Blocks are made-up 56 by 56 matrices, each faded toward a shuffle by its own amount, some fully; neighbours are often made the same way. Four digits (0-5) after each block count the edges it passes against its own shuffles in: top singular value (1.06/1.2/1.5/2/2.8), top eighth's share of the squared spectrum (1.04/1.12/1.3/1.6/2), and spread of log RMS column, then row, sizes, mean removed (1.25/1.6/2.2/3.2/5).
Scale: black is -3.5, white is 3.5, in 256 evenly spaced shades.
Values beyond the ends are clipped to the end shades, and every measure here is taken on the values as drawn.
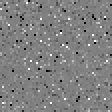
0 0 0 0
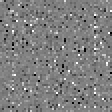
2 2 1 1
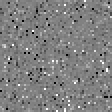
1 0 0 0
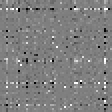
4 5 2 2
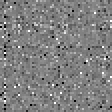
3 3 1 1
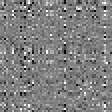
4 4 3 3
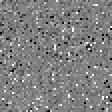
1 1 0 0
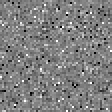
2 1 0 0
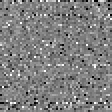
2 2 0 2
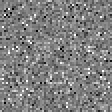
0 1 0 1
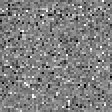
1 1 0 2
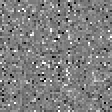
2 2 1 1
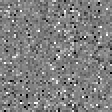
0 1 1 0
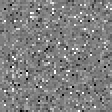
0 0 1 0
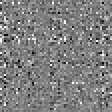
2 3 3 3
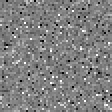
0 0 0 0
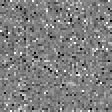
0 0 0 1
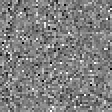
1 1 1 0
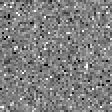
0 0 0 0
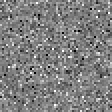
0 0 0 0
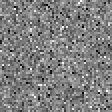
0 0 1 0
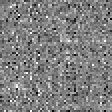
3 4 2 2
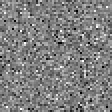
2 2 0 0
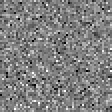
2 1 0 0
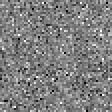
2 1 0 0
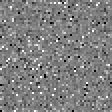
0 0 0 0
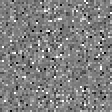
2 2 1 0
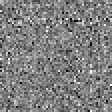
1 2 2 2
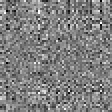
4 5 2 3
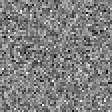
1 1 0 0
